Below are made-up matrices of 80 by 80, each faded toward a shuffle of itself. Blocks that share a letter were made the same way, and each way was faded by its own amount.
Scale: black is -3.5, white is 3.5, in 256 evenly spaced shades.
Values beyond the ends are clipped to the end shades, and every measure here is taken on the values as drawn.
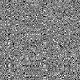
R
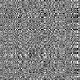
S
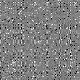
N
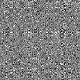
R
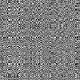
S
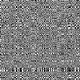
S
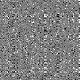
N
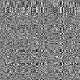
S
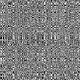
S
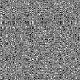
R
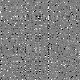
N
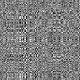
S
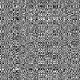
S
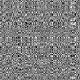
S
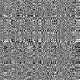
S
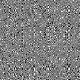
N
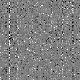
N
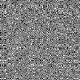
R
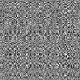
S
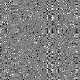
N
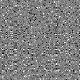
N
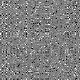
N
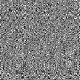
R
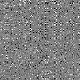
N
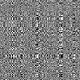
S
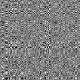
S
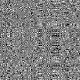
R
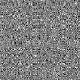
R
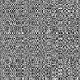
S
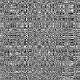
S
